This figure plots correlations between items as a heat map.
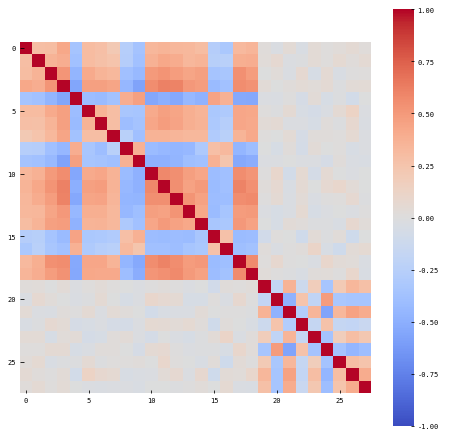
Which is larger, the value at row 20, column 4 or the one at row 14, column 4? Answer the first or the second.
the first
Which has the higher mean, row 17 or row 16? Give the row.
17
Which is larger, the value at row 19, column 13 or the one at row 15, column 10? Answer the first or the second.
the first
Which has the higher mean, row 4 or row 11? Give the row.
11
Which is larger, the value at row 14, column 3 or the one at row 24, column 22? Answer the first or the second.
the first
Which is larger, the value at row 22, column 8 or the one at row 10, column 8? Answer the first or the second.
the first
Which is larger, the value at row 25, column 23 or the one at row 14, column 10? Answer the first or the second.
the second
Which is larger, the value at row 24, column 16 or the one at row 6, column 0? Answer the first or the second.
the second
